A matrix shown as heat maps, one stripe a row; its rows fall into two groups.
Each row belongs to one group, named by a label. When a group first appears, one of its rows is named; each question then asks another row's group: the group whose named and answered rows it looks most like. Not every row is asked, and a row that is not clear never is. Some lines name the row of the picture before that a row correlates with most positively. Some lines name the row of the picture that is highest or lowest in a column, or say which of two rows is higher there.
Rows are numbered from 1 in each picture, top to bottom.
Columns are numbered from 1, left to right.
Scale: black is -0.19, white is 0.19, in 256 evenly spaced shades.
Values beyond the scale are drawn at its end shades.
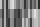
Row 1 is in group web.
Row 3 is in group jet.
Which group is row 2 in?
jet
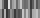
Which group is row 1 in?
web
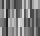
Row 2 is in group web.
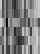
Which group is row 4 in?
jet
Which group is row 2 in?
jet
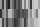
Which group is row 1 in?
jet
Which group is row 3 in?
jet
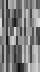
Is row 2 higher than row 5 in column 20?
Yes
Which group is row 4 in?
web
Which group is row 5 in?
web
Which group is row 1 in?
web
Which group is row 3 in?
jet
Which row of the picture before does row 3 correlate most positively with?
3
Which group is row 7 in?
jet
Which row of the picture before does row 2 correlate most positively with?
1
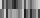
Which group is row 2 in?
web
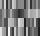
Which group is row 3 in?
web
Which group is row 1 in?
web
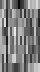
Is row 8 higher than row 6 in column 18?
Yes
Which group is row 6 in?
web
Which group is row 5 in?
web
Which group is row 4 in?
web
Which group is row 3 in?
web
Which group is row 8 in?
jet
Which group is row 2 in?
web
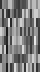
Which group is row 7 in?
jet
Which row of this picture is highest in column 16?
8
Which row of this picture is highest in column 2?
4
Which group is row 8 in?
web
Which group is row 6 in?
web
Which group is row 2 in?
jet
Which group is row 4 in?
web
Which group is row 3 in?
web
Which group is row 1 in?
jet
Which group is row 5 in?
web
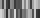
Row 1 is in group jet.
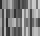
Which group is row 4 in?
jet
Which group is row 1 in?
jet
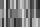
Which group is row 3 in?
jet
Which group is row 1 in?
web
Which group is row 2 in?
web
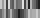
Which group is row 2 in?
jet
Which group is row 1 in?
web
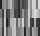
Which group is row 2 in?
jet
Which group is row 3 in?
web
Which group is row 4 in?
web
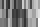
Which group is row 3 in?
jet
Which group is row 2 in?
jet
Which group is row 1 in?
jet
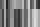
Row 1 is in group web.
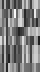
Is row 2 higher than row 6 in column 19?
No
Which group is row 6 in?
jet
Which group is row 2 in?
web
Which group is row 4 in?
jet
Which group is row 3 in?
web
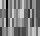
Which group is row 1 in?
web
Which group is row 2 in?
web
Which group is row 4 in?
jet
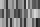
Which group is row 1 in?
web
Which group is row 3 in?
web
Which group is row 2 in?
jet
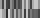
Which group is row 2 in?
web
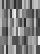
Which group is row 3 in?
web
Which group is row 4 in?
web
